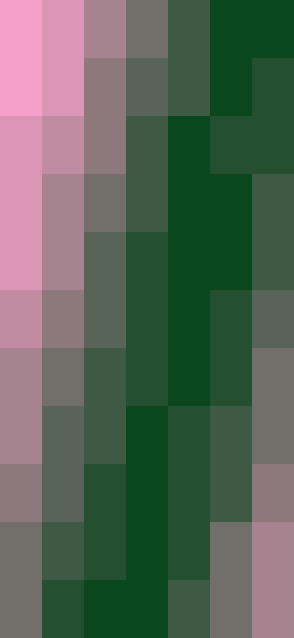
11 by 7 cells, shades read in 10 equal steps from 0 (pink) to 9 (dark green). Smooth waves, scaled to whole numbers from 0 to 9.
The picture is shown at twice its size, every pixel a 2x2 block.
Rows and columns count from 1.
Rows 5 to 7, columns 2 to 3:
3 6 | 4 6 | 5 7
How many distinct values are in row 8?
6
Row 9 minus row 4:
3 3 3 2 -1 -2 -3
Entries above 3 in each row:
4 5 5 5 5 6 6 6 7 6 6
